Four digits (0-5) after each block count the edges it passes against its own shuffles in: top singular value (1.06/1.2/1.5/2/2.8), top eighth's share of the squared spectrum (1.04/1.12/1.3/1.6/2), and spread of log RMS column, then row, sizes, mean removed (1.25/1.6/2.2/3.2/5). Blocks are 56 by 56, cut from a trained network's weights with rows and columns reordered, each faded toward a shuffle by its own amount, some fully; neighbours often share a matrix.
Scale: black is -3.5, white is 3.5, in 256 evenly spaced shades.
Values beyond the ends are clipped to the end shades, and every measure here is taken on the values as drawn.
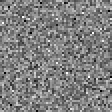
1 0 0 0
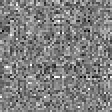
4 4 1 2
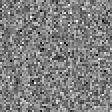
0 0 0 0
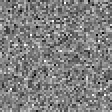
0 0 0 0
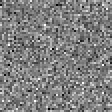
1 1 0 0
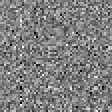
4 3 1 2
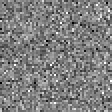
1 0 0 0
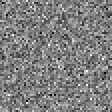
0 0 0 0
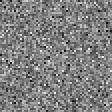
0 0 0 0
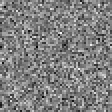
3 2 0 0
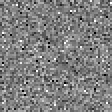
1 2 0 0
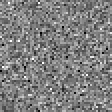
1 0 0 0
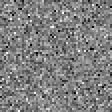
0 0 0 0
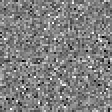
1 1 0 0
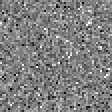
0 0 0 0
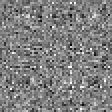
4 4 2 2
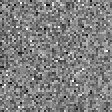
2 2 0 0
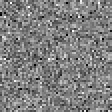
2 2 0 1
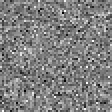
2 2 0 1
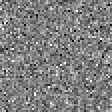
1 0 0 0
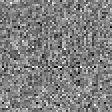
3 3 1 1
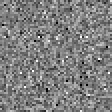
2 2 0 0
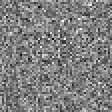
3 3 0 1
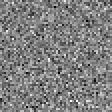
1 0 0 0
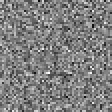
3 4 1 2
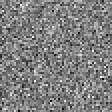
2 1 0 0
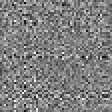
4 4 2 2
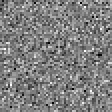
2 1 0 1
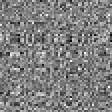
4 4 1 3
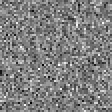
3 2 0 1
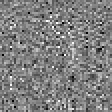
3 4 2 2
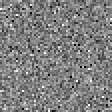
1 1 0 0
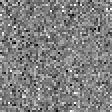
2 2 1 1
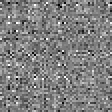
3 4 2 2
